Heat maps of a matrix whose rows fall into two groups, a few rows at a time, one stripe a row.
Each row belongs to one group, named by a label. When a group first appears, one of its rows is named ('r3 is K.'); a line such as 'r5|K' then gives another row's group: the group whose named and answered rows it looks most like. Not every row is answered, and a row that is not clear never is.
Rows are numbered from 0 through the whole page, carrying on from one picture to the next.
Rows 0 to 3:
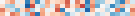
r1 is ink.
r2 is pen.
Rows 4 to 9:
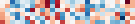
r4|pen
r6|ink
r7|pen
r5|pen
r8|pen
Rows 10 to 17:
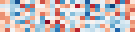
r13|pen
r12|pen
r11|ink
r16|ink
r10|pen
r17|ink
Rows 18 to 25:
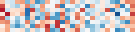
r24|pen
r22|ink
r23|pen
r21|ink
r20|ink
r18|ink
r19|pen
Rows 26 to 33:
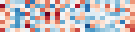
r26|pen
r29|pen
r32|pen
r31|pen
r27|ink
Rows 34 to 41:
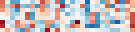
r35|ink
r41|pen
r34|pen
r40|ink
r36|pen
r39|ink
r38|pen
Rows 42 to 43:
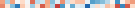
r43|pen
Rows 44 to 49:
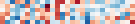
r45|pen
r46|pen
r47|pen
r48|pen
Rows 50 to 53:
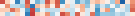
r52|ink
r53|ink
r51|pen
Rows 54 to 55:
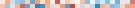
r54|pen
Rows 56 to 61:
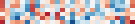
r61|ink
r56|ink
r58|ink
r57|ink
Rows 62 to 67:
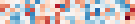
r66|pen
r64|ink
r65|pen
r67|pen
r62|ink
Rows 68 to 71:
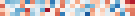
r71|pen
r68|ink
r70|pen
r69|ink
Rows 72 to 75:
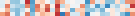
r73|pen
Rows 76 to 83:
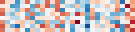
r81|ink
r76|pen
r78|pen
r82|pen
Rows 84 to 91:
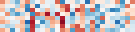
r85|ink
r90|ink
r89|ink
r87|pen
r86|ink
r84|pen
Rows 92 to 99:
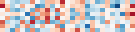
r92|ink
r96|pen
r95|ink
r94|pen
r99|ink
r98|pen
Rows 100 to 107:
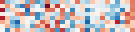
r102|ink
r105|pen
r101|pen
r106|pen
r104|ink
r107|ink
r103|ink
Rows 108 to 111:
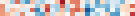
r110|ink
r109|ink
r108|ink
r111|ink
